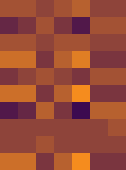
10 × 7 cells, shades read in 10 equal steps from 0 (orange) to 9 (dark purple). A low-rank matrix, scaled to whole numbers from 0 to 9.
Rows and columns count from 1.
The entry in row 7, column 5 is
9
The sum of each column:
45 42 48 44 41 49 48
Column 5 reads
3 8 4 1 6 0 9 5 5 0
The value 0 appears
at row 6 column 5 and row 10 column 5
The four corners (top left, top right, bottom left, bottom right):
4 5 2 6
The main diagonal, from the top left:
4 6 5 3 6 6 3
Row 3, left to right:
4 4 5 4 4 5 5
